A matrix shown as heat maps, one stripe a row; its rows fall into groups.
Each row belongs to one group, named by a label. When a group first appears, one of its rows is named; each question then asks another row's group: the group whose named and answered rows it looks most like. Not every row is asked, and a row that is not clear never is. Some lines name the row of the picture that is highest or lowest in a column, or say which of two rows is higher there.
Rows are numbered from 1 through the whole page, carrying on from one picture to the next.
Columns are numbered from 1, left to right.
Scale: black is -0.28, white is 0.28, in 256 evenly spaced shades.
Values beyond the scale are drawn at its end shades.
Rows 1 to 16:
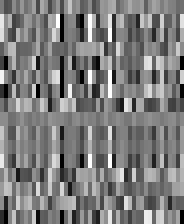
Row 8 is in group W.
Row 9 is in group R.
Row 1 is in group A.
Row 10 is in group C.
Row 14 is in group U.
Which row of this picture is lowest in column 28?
14
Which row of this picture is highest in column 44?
13
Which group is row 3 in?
C
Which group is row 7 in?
A
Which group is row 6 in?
C
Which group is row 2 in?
C
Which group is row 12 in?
C
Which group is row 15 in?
W
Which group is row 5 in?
A
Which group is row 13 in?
R
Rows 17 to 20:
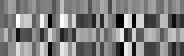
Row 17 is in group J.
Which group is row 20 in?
W
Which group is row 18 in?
W
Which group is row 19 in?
R
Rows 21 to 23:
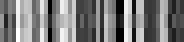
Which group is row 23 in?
W
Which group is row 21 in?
W
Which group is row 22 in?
W
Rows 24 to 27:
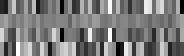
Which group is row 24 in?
A
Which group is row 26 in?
C
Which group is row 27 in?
W
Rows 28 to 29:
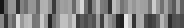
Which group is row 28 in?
J
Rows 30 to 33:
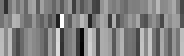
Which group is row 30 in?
A
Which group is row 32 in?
C
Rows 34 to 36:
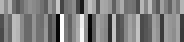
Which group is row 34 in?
C
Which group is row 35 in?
J
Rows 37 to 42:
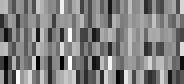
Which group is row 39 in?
A
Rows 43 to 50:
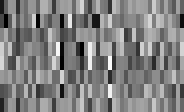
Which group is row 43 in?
J
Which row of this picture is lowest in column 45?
47
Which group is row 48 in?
U
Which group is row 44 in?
A
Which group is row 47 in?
C
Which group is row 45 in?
R
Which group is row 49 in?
A
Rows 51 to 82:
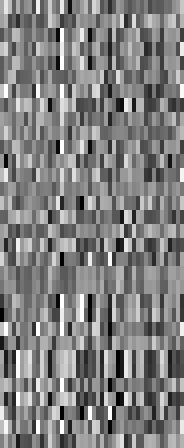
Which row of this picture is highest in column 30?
56
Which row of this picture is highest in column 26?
56
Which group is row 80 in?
C
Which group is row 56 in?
R
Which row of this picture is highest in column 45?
56
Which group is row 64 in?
J
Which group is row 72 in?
J
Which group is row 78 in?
U
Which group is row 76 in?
W
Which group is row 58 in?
W
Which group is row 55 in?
J
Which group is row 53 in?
J
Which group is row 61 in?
J
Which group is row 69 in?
C
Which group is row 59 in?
U
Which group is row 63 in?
U
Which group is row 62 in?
W
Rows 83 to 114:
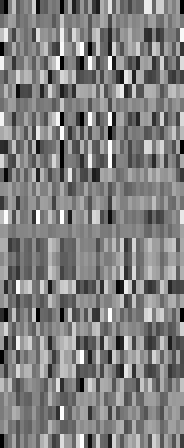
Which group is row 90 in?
J
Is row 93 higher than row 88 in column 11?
No
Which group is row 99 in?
U
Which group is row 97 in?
J
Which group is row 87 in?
C
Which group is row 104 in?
R
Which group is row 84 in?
J
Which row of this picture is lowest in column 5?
89
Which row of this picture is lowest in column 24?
95
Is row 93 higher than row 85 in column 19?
No
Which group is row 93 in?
A
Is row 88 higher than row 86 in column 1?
Yes
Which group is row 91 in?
C
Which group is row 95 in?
A
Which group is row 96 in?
U
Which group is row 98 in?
U
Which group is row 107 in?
W
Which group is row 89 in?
R
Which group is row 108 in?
J
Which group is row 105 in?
A
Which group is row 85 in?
U
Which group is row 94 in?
C
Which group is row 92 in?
U
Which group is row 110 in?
C
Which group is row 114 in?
J
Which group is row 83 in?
A
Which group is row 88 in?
W
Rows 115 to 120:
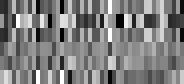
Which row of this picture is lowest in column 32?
120
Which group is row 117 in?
A
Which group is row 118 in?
J
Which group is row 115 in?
A
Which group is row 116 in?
W
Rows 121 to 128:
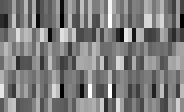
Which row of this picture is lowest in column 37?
123
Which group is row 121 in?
A
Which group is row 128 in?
R
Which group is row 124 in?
U
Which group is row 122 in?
A
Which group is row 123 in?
W
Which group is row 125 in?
R
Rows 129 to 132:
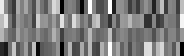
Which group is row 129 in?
C
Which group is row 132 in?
A
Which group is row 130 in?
U
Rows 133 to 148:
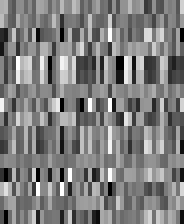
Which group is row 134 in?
C
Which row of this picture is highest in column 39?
136
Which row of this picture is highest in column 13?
146
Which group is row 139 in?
J
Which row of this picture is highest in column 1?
140
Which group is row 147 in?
R
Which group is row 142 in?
A
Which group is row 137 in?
W
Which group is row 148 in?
A
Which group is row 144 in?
R
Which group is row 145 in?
A
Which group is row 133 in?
U
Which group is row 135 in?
A
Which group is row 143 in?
A
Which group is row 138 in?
W
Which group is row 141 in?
W
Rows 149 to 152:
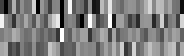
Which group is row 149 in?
A
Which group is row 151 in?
J
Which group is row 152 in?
R
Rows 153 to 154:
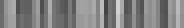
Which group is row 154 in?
R
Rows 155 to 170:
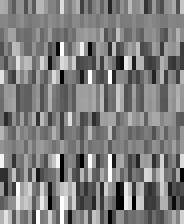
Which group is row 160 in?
C
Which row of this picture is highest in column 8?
168
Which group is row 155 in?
U
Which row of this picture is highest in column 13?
170
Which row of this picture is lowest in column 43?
168
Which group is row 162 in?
R
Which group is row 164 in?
C
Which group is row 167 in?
A
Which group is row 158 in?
J
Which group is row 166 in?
C
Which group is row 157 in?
R
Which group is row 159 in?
W
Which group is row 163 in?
A
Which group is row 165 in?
U
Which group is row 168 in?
W
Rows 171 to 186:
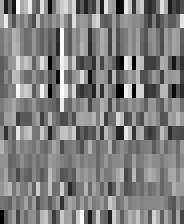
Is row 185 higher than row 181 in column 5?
No
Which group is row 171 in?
W
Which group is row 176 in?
J
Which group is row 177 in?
W
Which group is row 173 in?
J
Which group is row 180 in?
W
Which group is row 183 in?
R
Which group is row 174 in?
J
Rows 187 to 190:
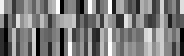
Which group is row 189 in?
A
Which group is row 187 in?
C
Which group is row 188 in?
W
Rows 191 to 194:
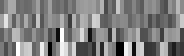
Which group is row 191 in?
R
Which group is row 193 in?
J
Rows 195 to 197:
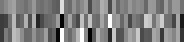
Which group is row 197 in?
J
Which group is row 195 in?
J
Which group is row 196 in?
A
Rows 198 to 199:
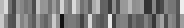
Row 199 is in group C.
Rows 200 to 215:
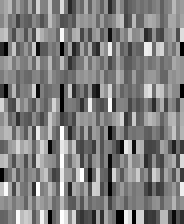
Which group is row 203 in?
A
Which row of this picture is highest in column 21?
212
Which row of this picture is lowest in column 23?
212
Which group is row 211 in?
U
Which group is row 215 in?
W
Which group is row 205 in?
R
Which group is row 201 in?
R
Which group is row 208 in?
R
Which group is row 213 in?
U
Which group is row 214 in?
U
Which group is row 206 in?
A
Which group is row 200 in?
U
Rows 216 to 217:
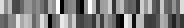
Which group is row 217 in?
W
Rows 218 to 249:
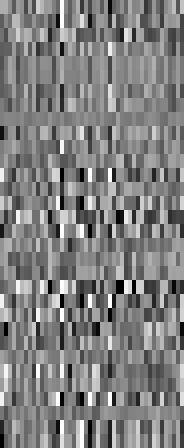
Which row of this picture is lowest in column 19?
241
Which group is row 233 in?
W
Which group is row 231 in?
A
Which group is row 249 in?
J
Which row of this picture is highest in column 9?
241
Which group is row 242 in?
A
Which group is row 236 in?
R
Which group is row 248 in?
J
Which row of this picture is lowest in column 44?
238
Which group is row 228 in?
J
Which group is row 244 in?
U
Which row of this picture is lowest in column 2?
241
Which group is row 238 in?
W
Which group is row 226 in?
R
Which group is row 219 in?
J
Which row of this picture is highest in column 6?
238
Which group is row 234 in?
J
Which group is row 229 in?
R
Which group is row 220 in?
W
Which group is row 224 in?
A
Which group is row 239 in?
C
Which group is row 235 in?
U
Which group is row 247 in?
A
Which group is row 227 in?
J
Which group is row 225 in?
A
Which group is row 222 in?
J
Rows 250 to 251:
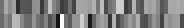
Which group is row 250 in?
R
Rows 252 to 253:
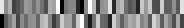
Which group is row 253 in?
J
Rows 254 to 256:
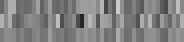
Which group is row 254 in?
R
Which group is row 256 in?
R
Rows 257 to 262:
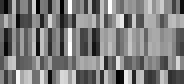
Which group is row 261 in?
R
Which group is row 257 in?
A
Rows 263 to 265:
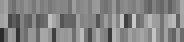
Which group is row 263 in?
U
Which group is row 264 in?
R
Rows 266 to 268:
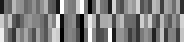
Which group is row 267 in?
C
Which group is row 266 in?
J
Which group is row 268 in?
C
